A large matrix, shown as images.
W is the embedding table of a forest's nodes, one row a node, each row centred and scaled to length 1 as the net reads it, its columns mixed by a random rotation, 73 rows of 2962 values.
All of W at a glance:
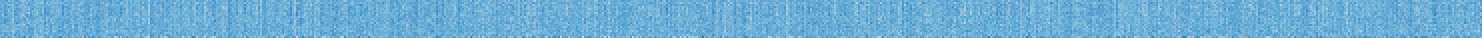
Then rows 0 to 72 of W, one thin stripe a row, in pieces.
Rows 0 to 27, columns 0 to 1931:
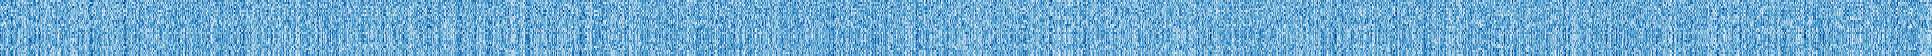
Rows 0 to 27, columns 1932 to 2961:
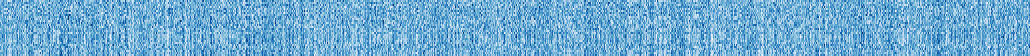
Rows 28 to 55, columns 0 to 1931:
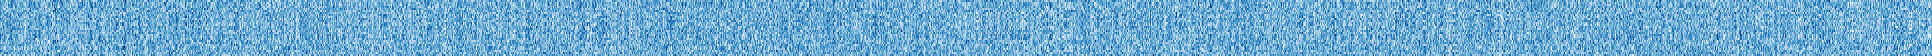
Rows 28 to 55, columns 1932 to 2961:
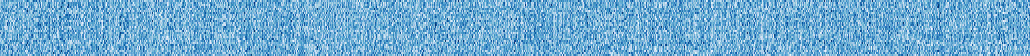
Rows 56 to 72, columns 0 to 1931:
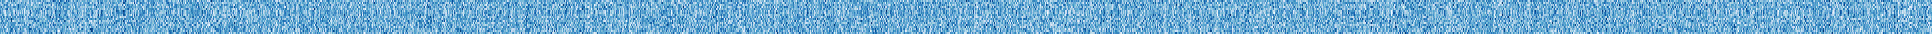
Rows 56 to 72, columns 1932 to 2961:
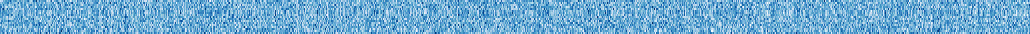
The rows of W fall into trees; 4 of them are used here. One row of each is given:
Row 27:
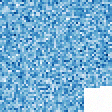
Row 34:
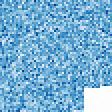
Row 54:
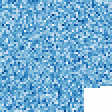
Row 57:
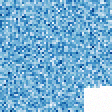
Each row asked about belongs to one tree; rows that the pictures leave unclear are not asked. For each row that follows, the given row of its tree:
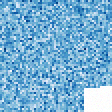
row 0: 27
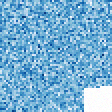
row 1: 57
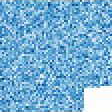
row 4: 34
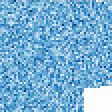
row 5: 54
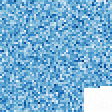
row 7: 54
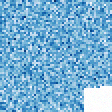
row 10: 57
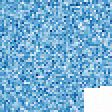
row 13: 34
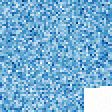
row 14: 27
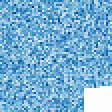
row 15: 27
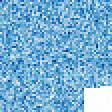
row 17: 27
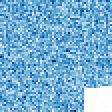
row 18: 27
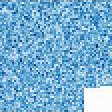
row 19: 27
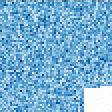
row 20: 27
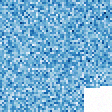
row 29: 27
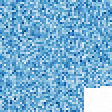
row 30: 27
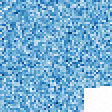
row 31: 27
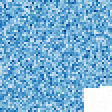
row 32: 57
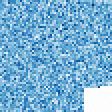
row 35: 54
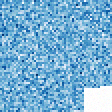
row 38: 34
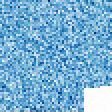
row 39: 54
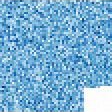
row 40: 54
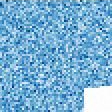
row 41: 34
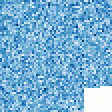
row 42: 34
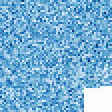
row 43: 27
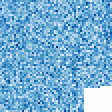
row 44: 54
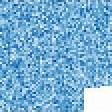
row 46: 27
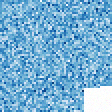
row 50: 34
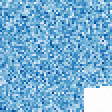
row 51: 57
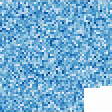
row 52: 57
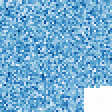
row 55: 57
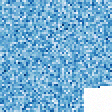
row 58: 54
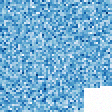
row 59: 34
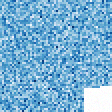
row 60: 54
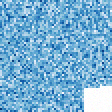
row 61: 57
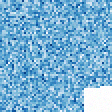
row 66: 57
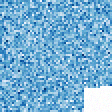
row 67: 34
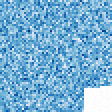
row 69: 34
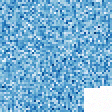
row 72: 54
